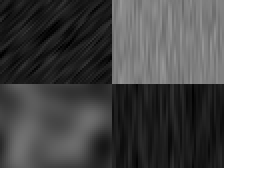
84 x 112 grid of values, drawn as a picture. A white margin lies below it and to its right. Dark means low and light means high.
The table splits into 2 rows of 2 panels. Panel 1,1: very low, slanting up to the right, faint in contrast. Panel 1,2: middling, streaked downward, faint in contrast. Panel 2,1: low, smooth. Panel 2,2: very low, streaked downward, faint in contrast.
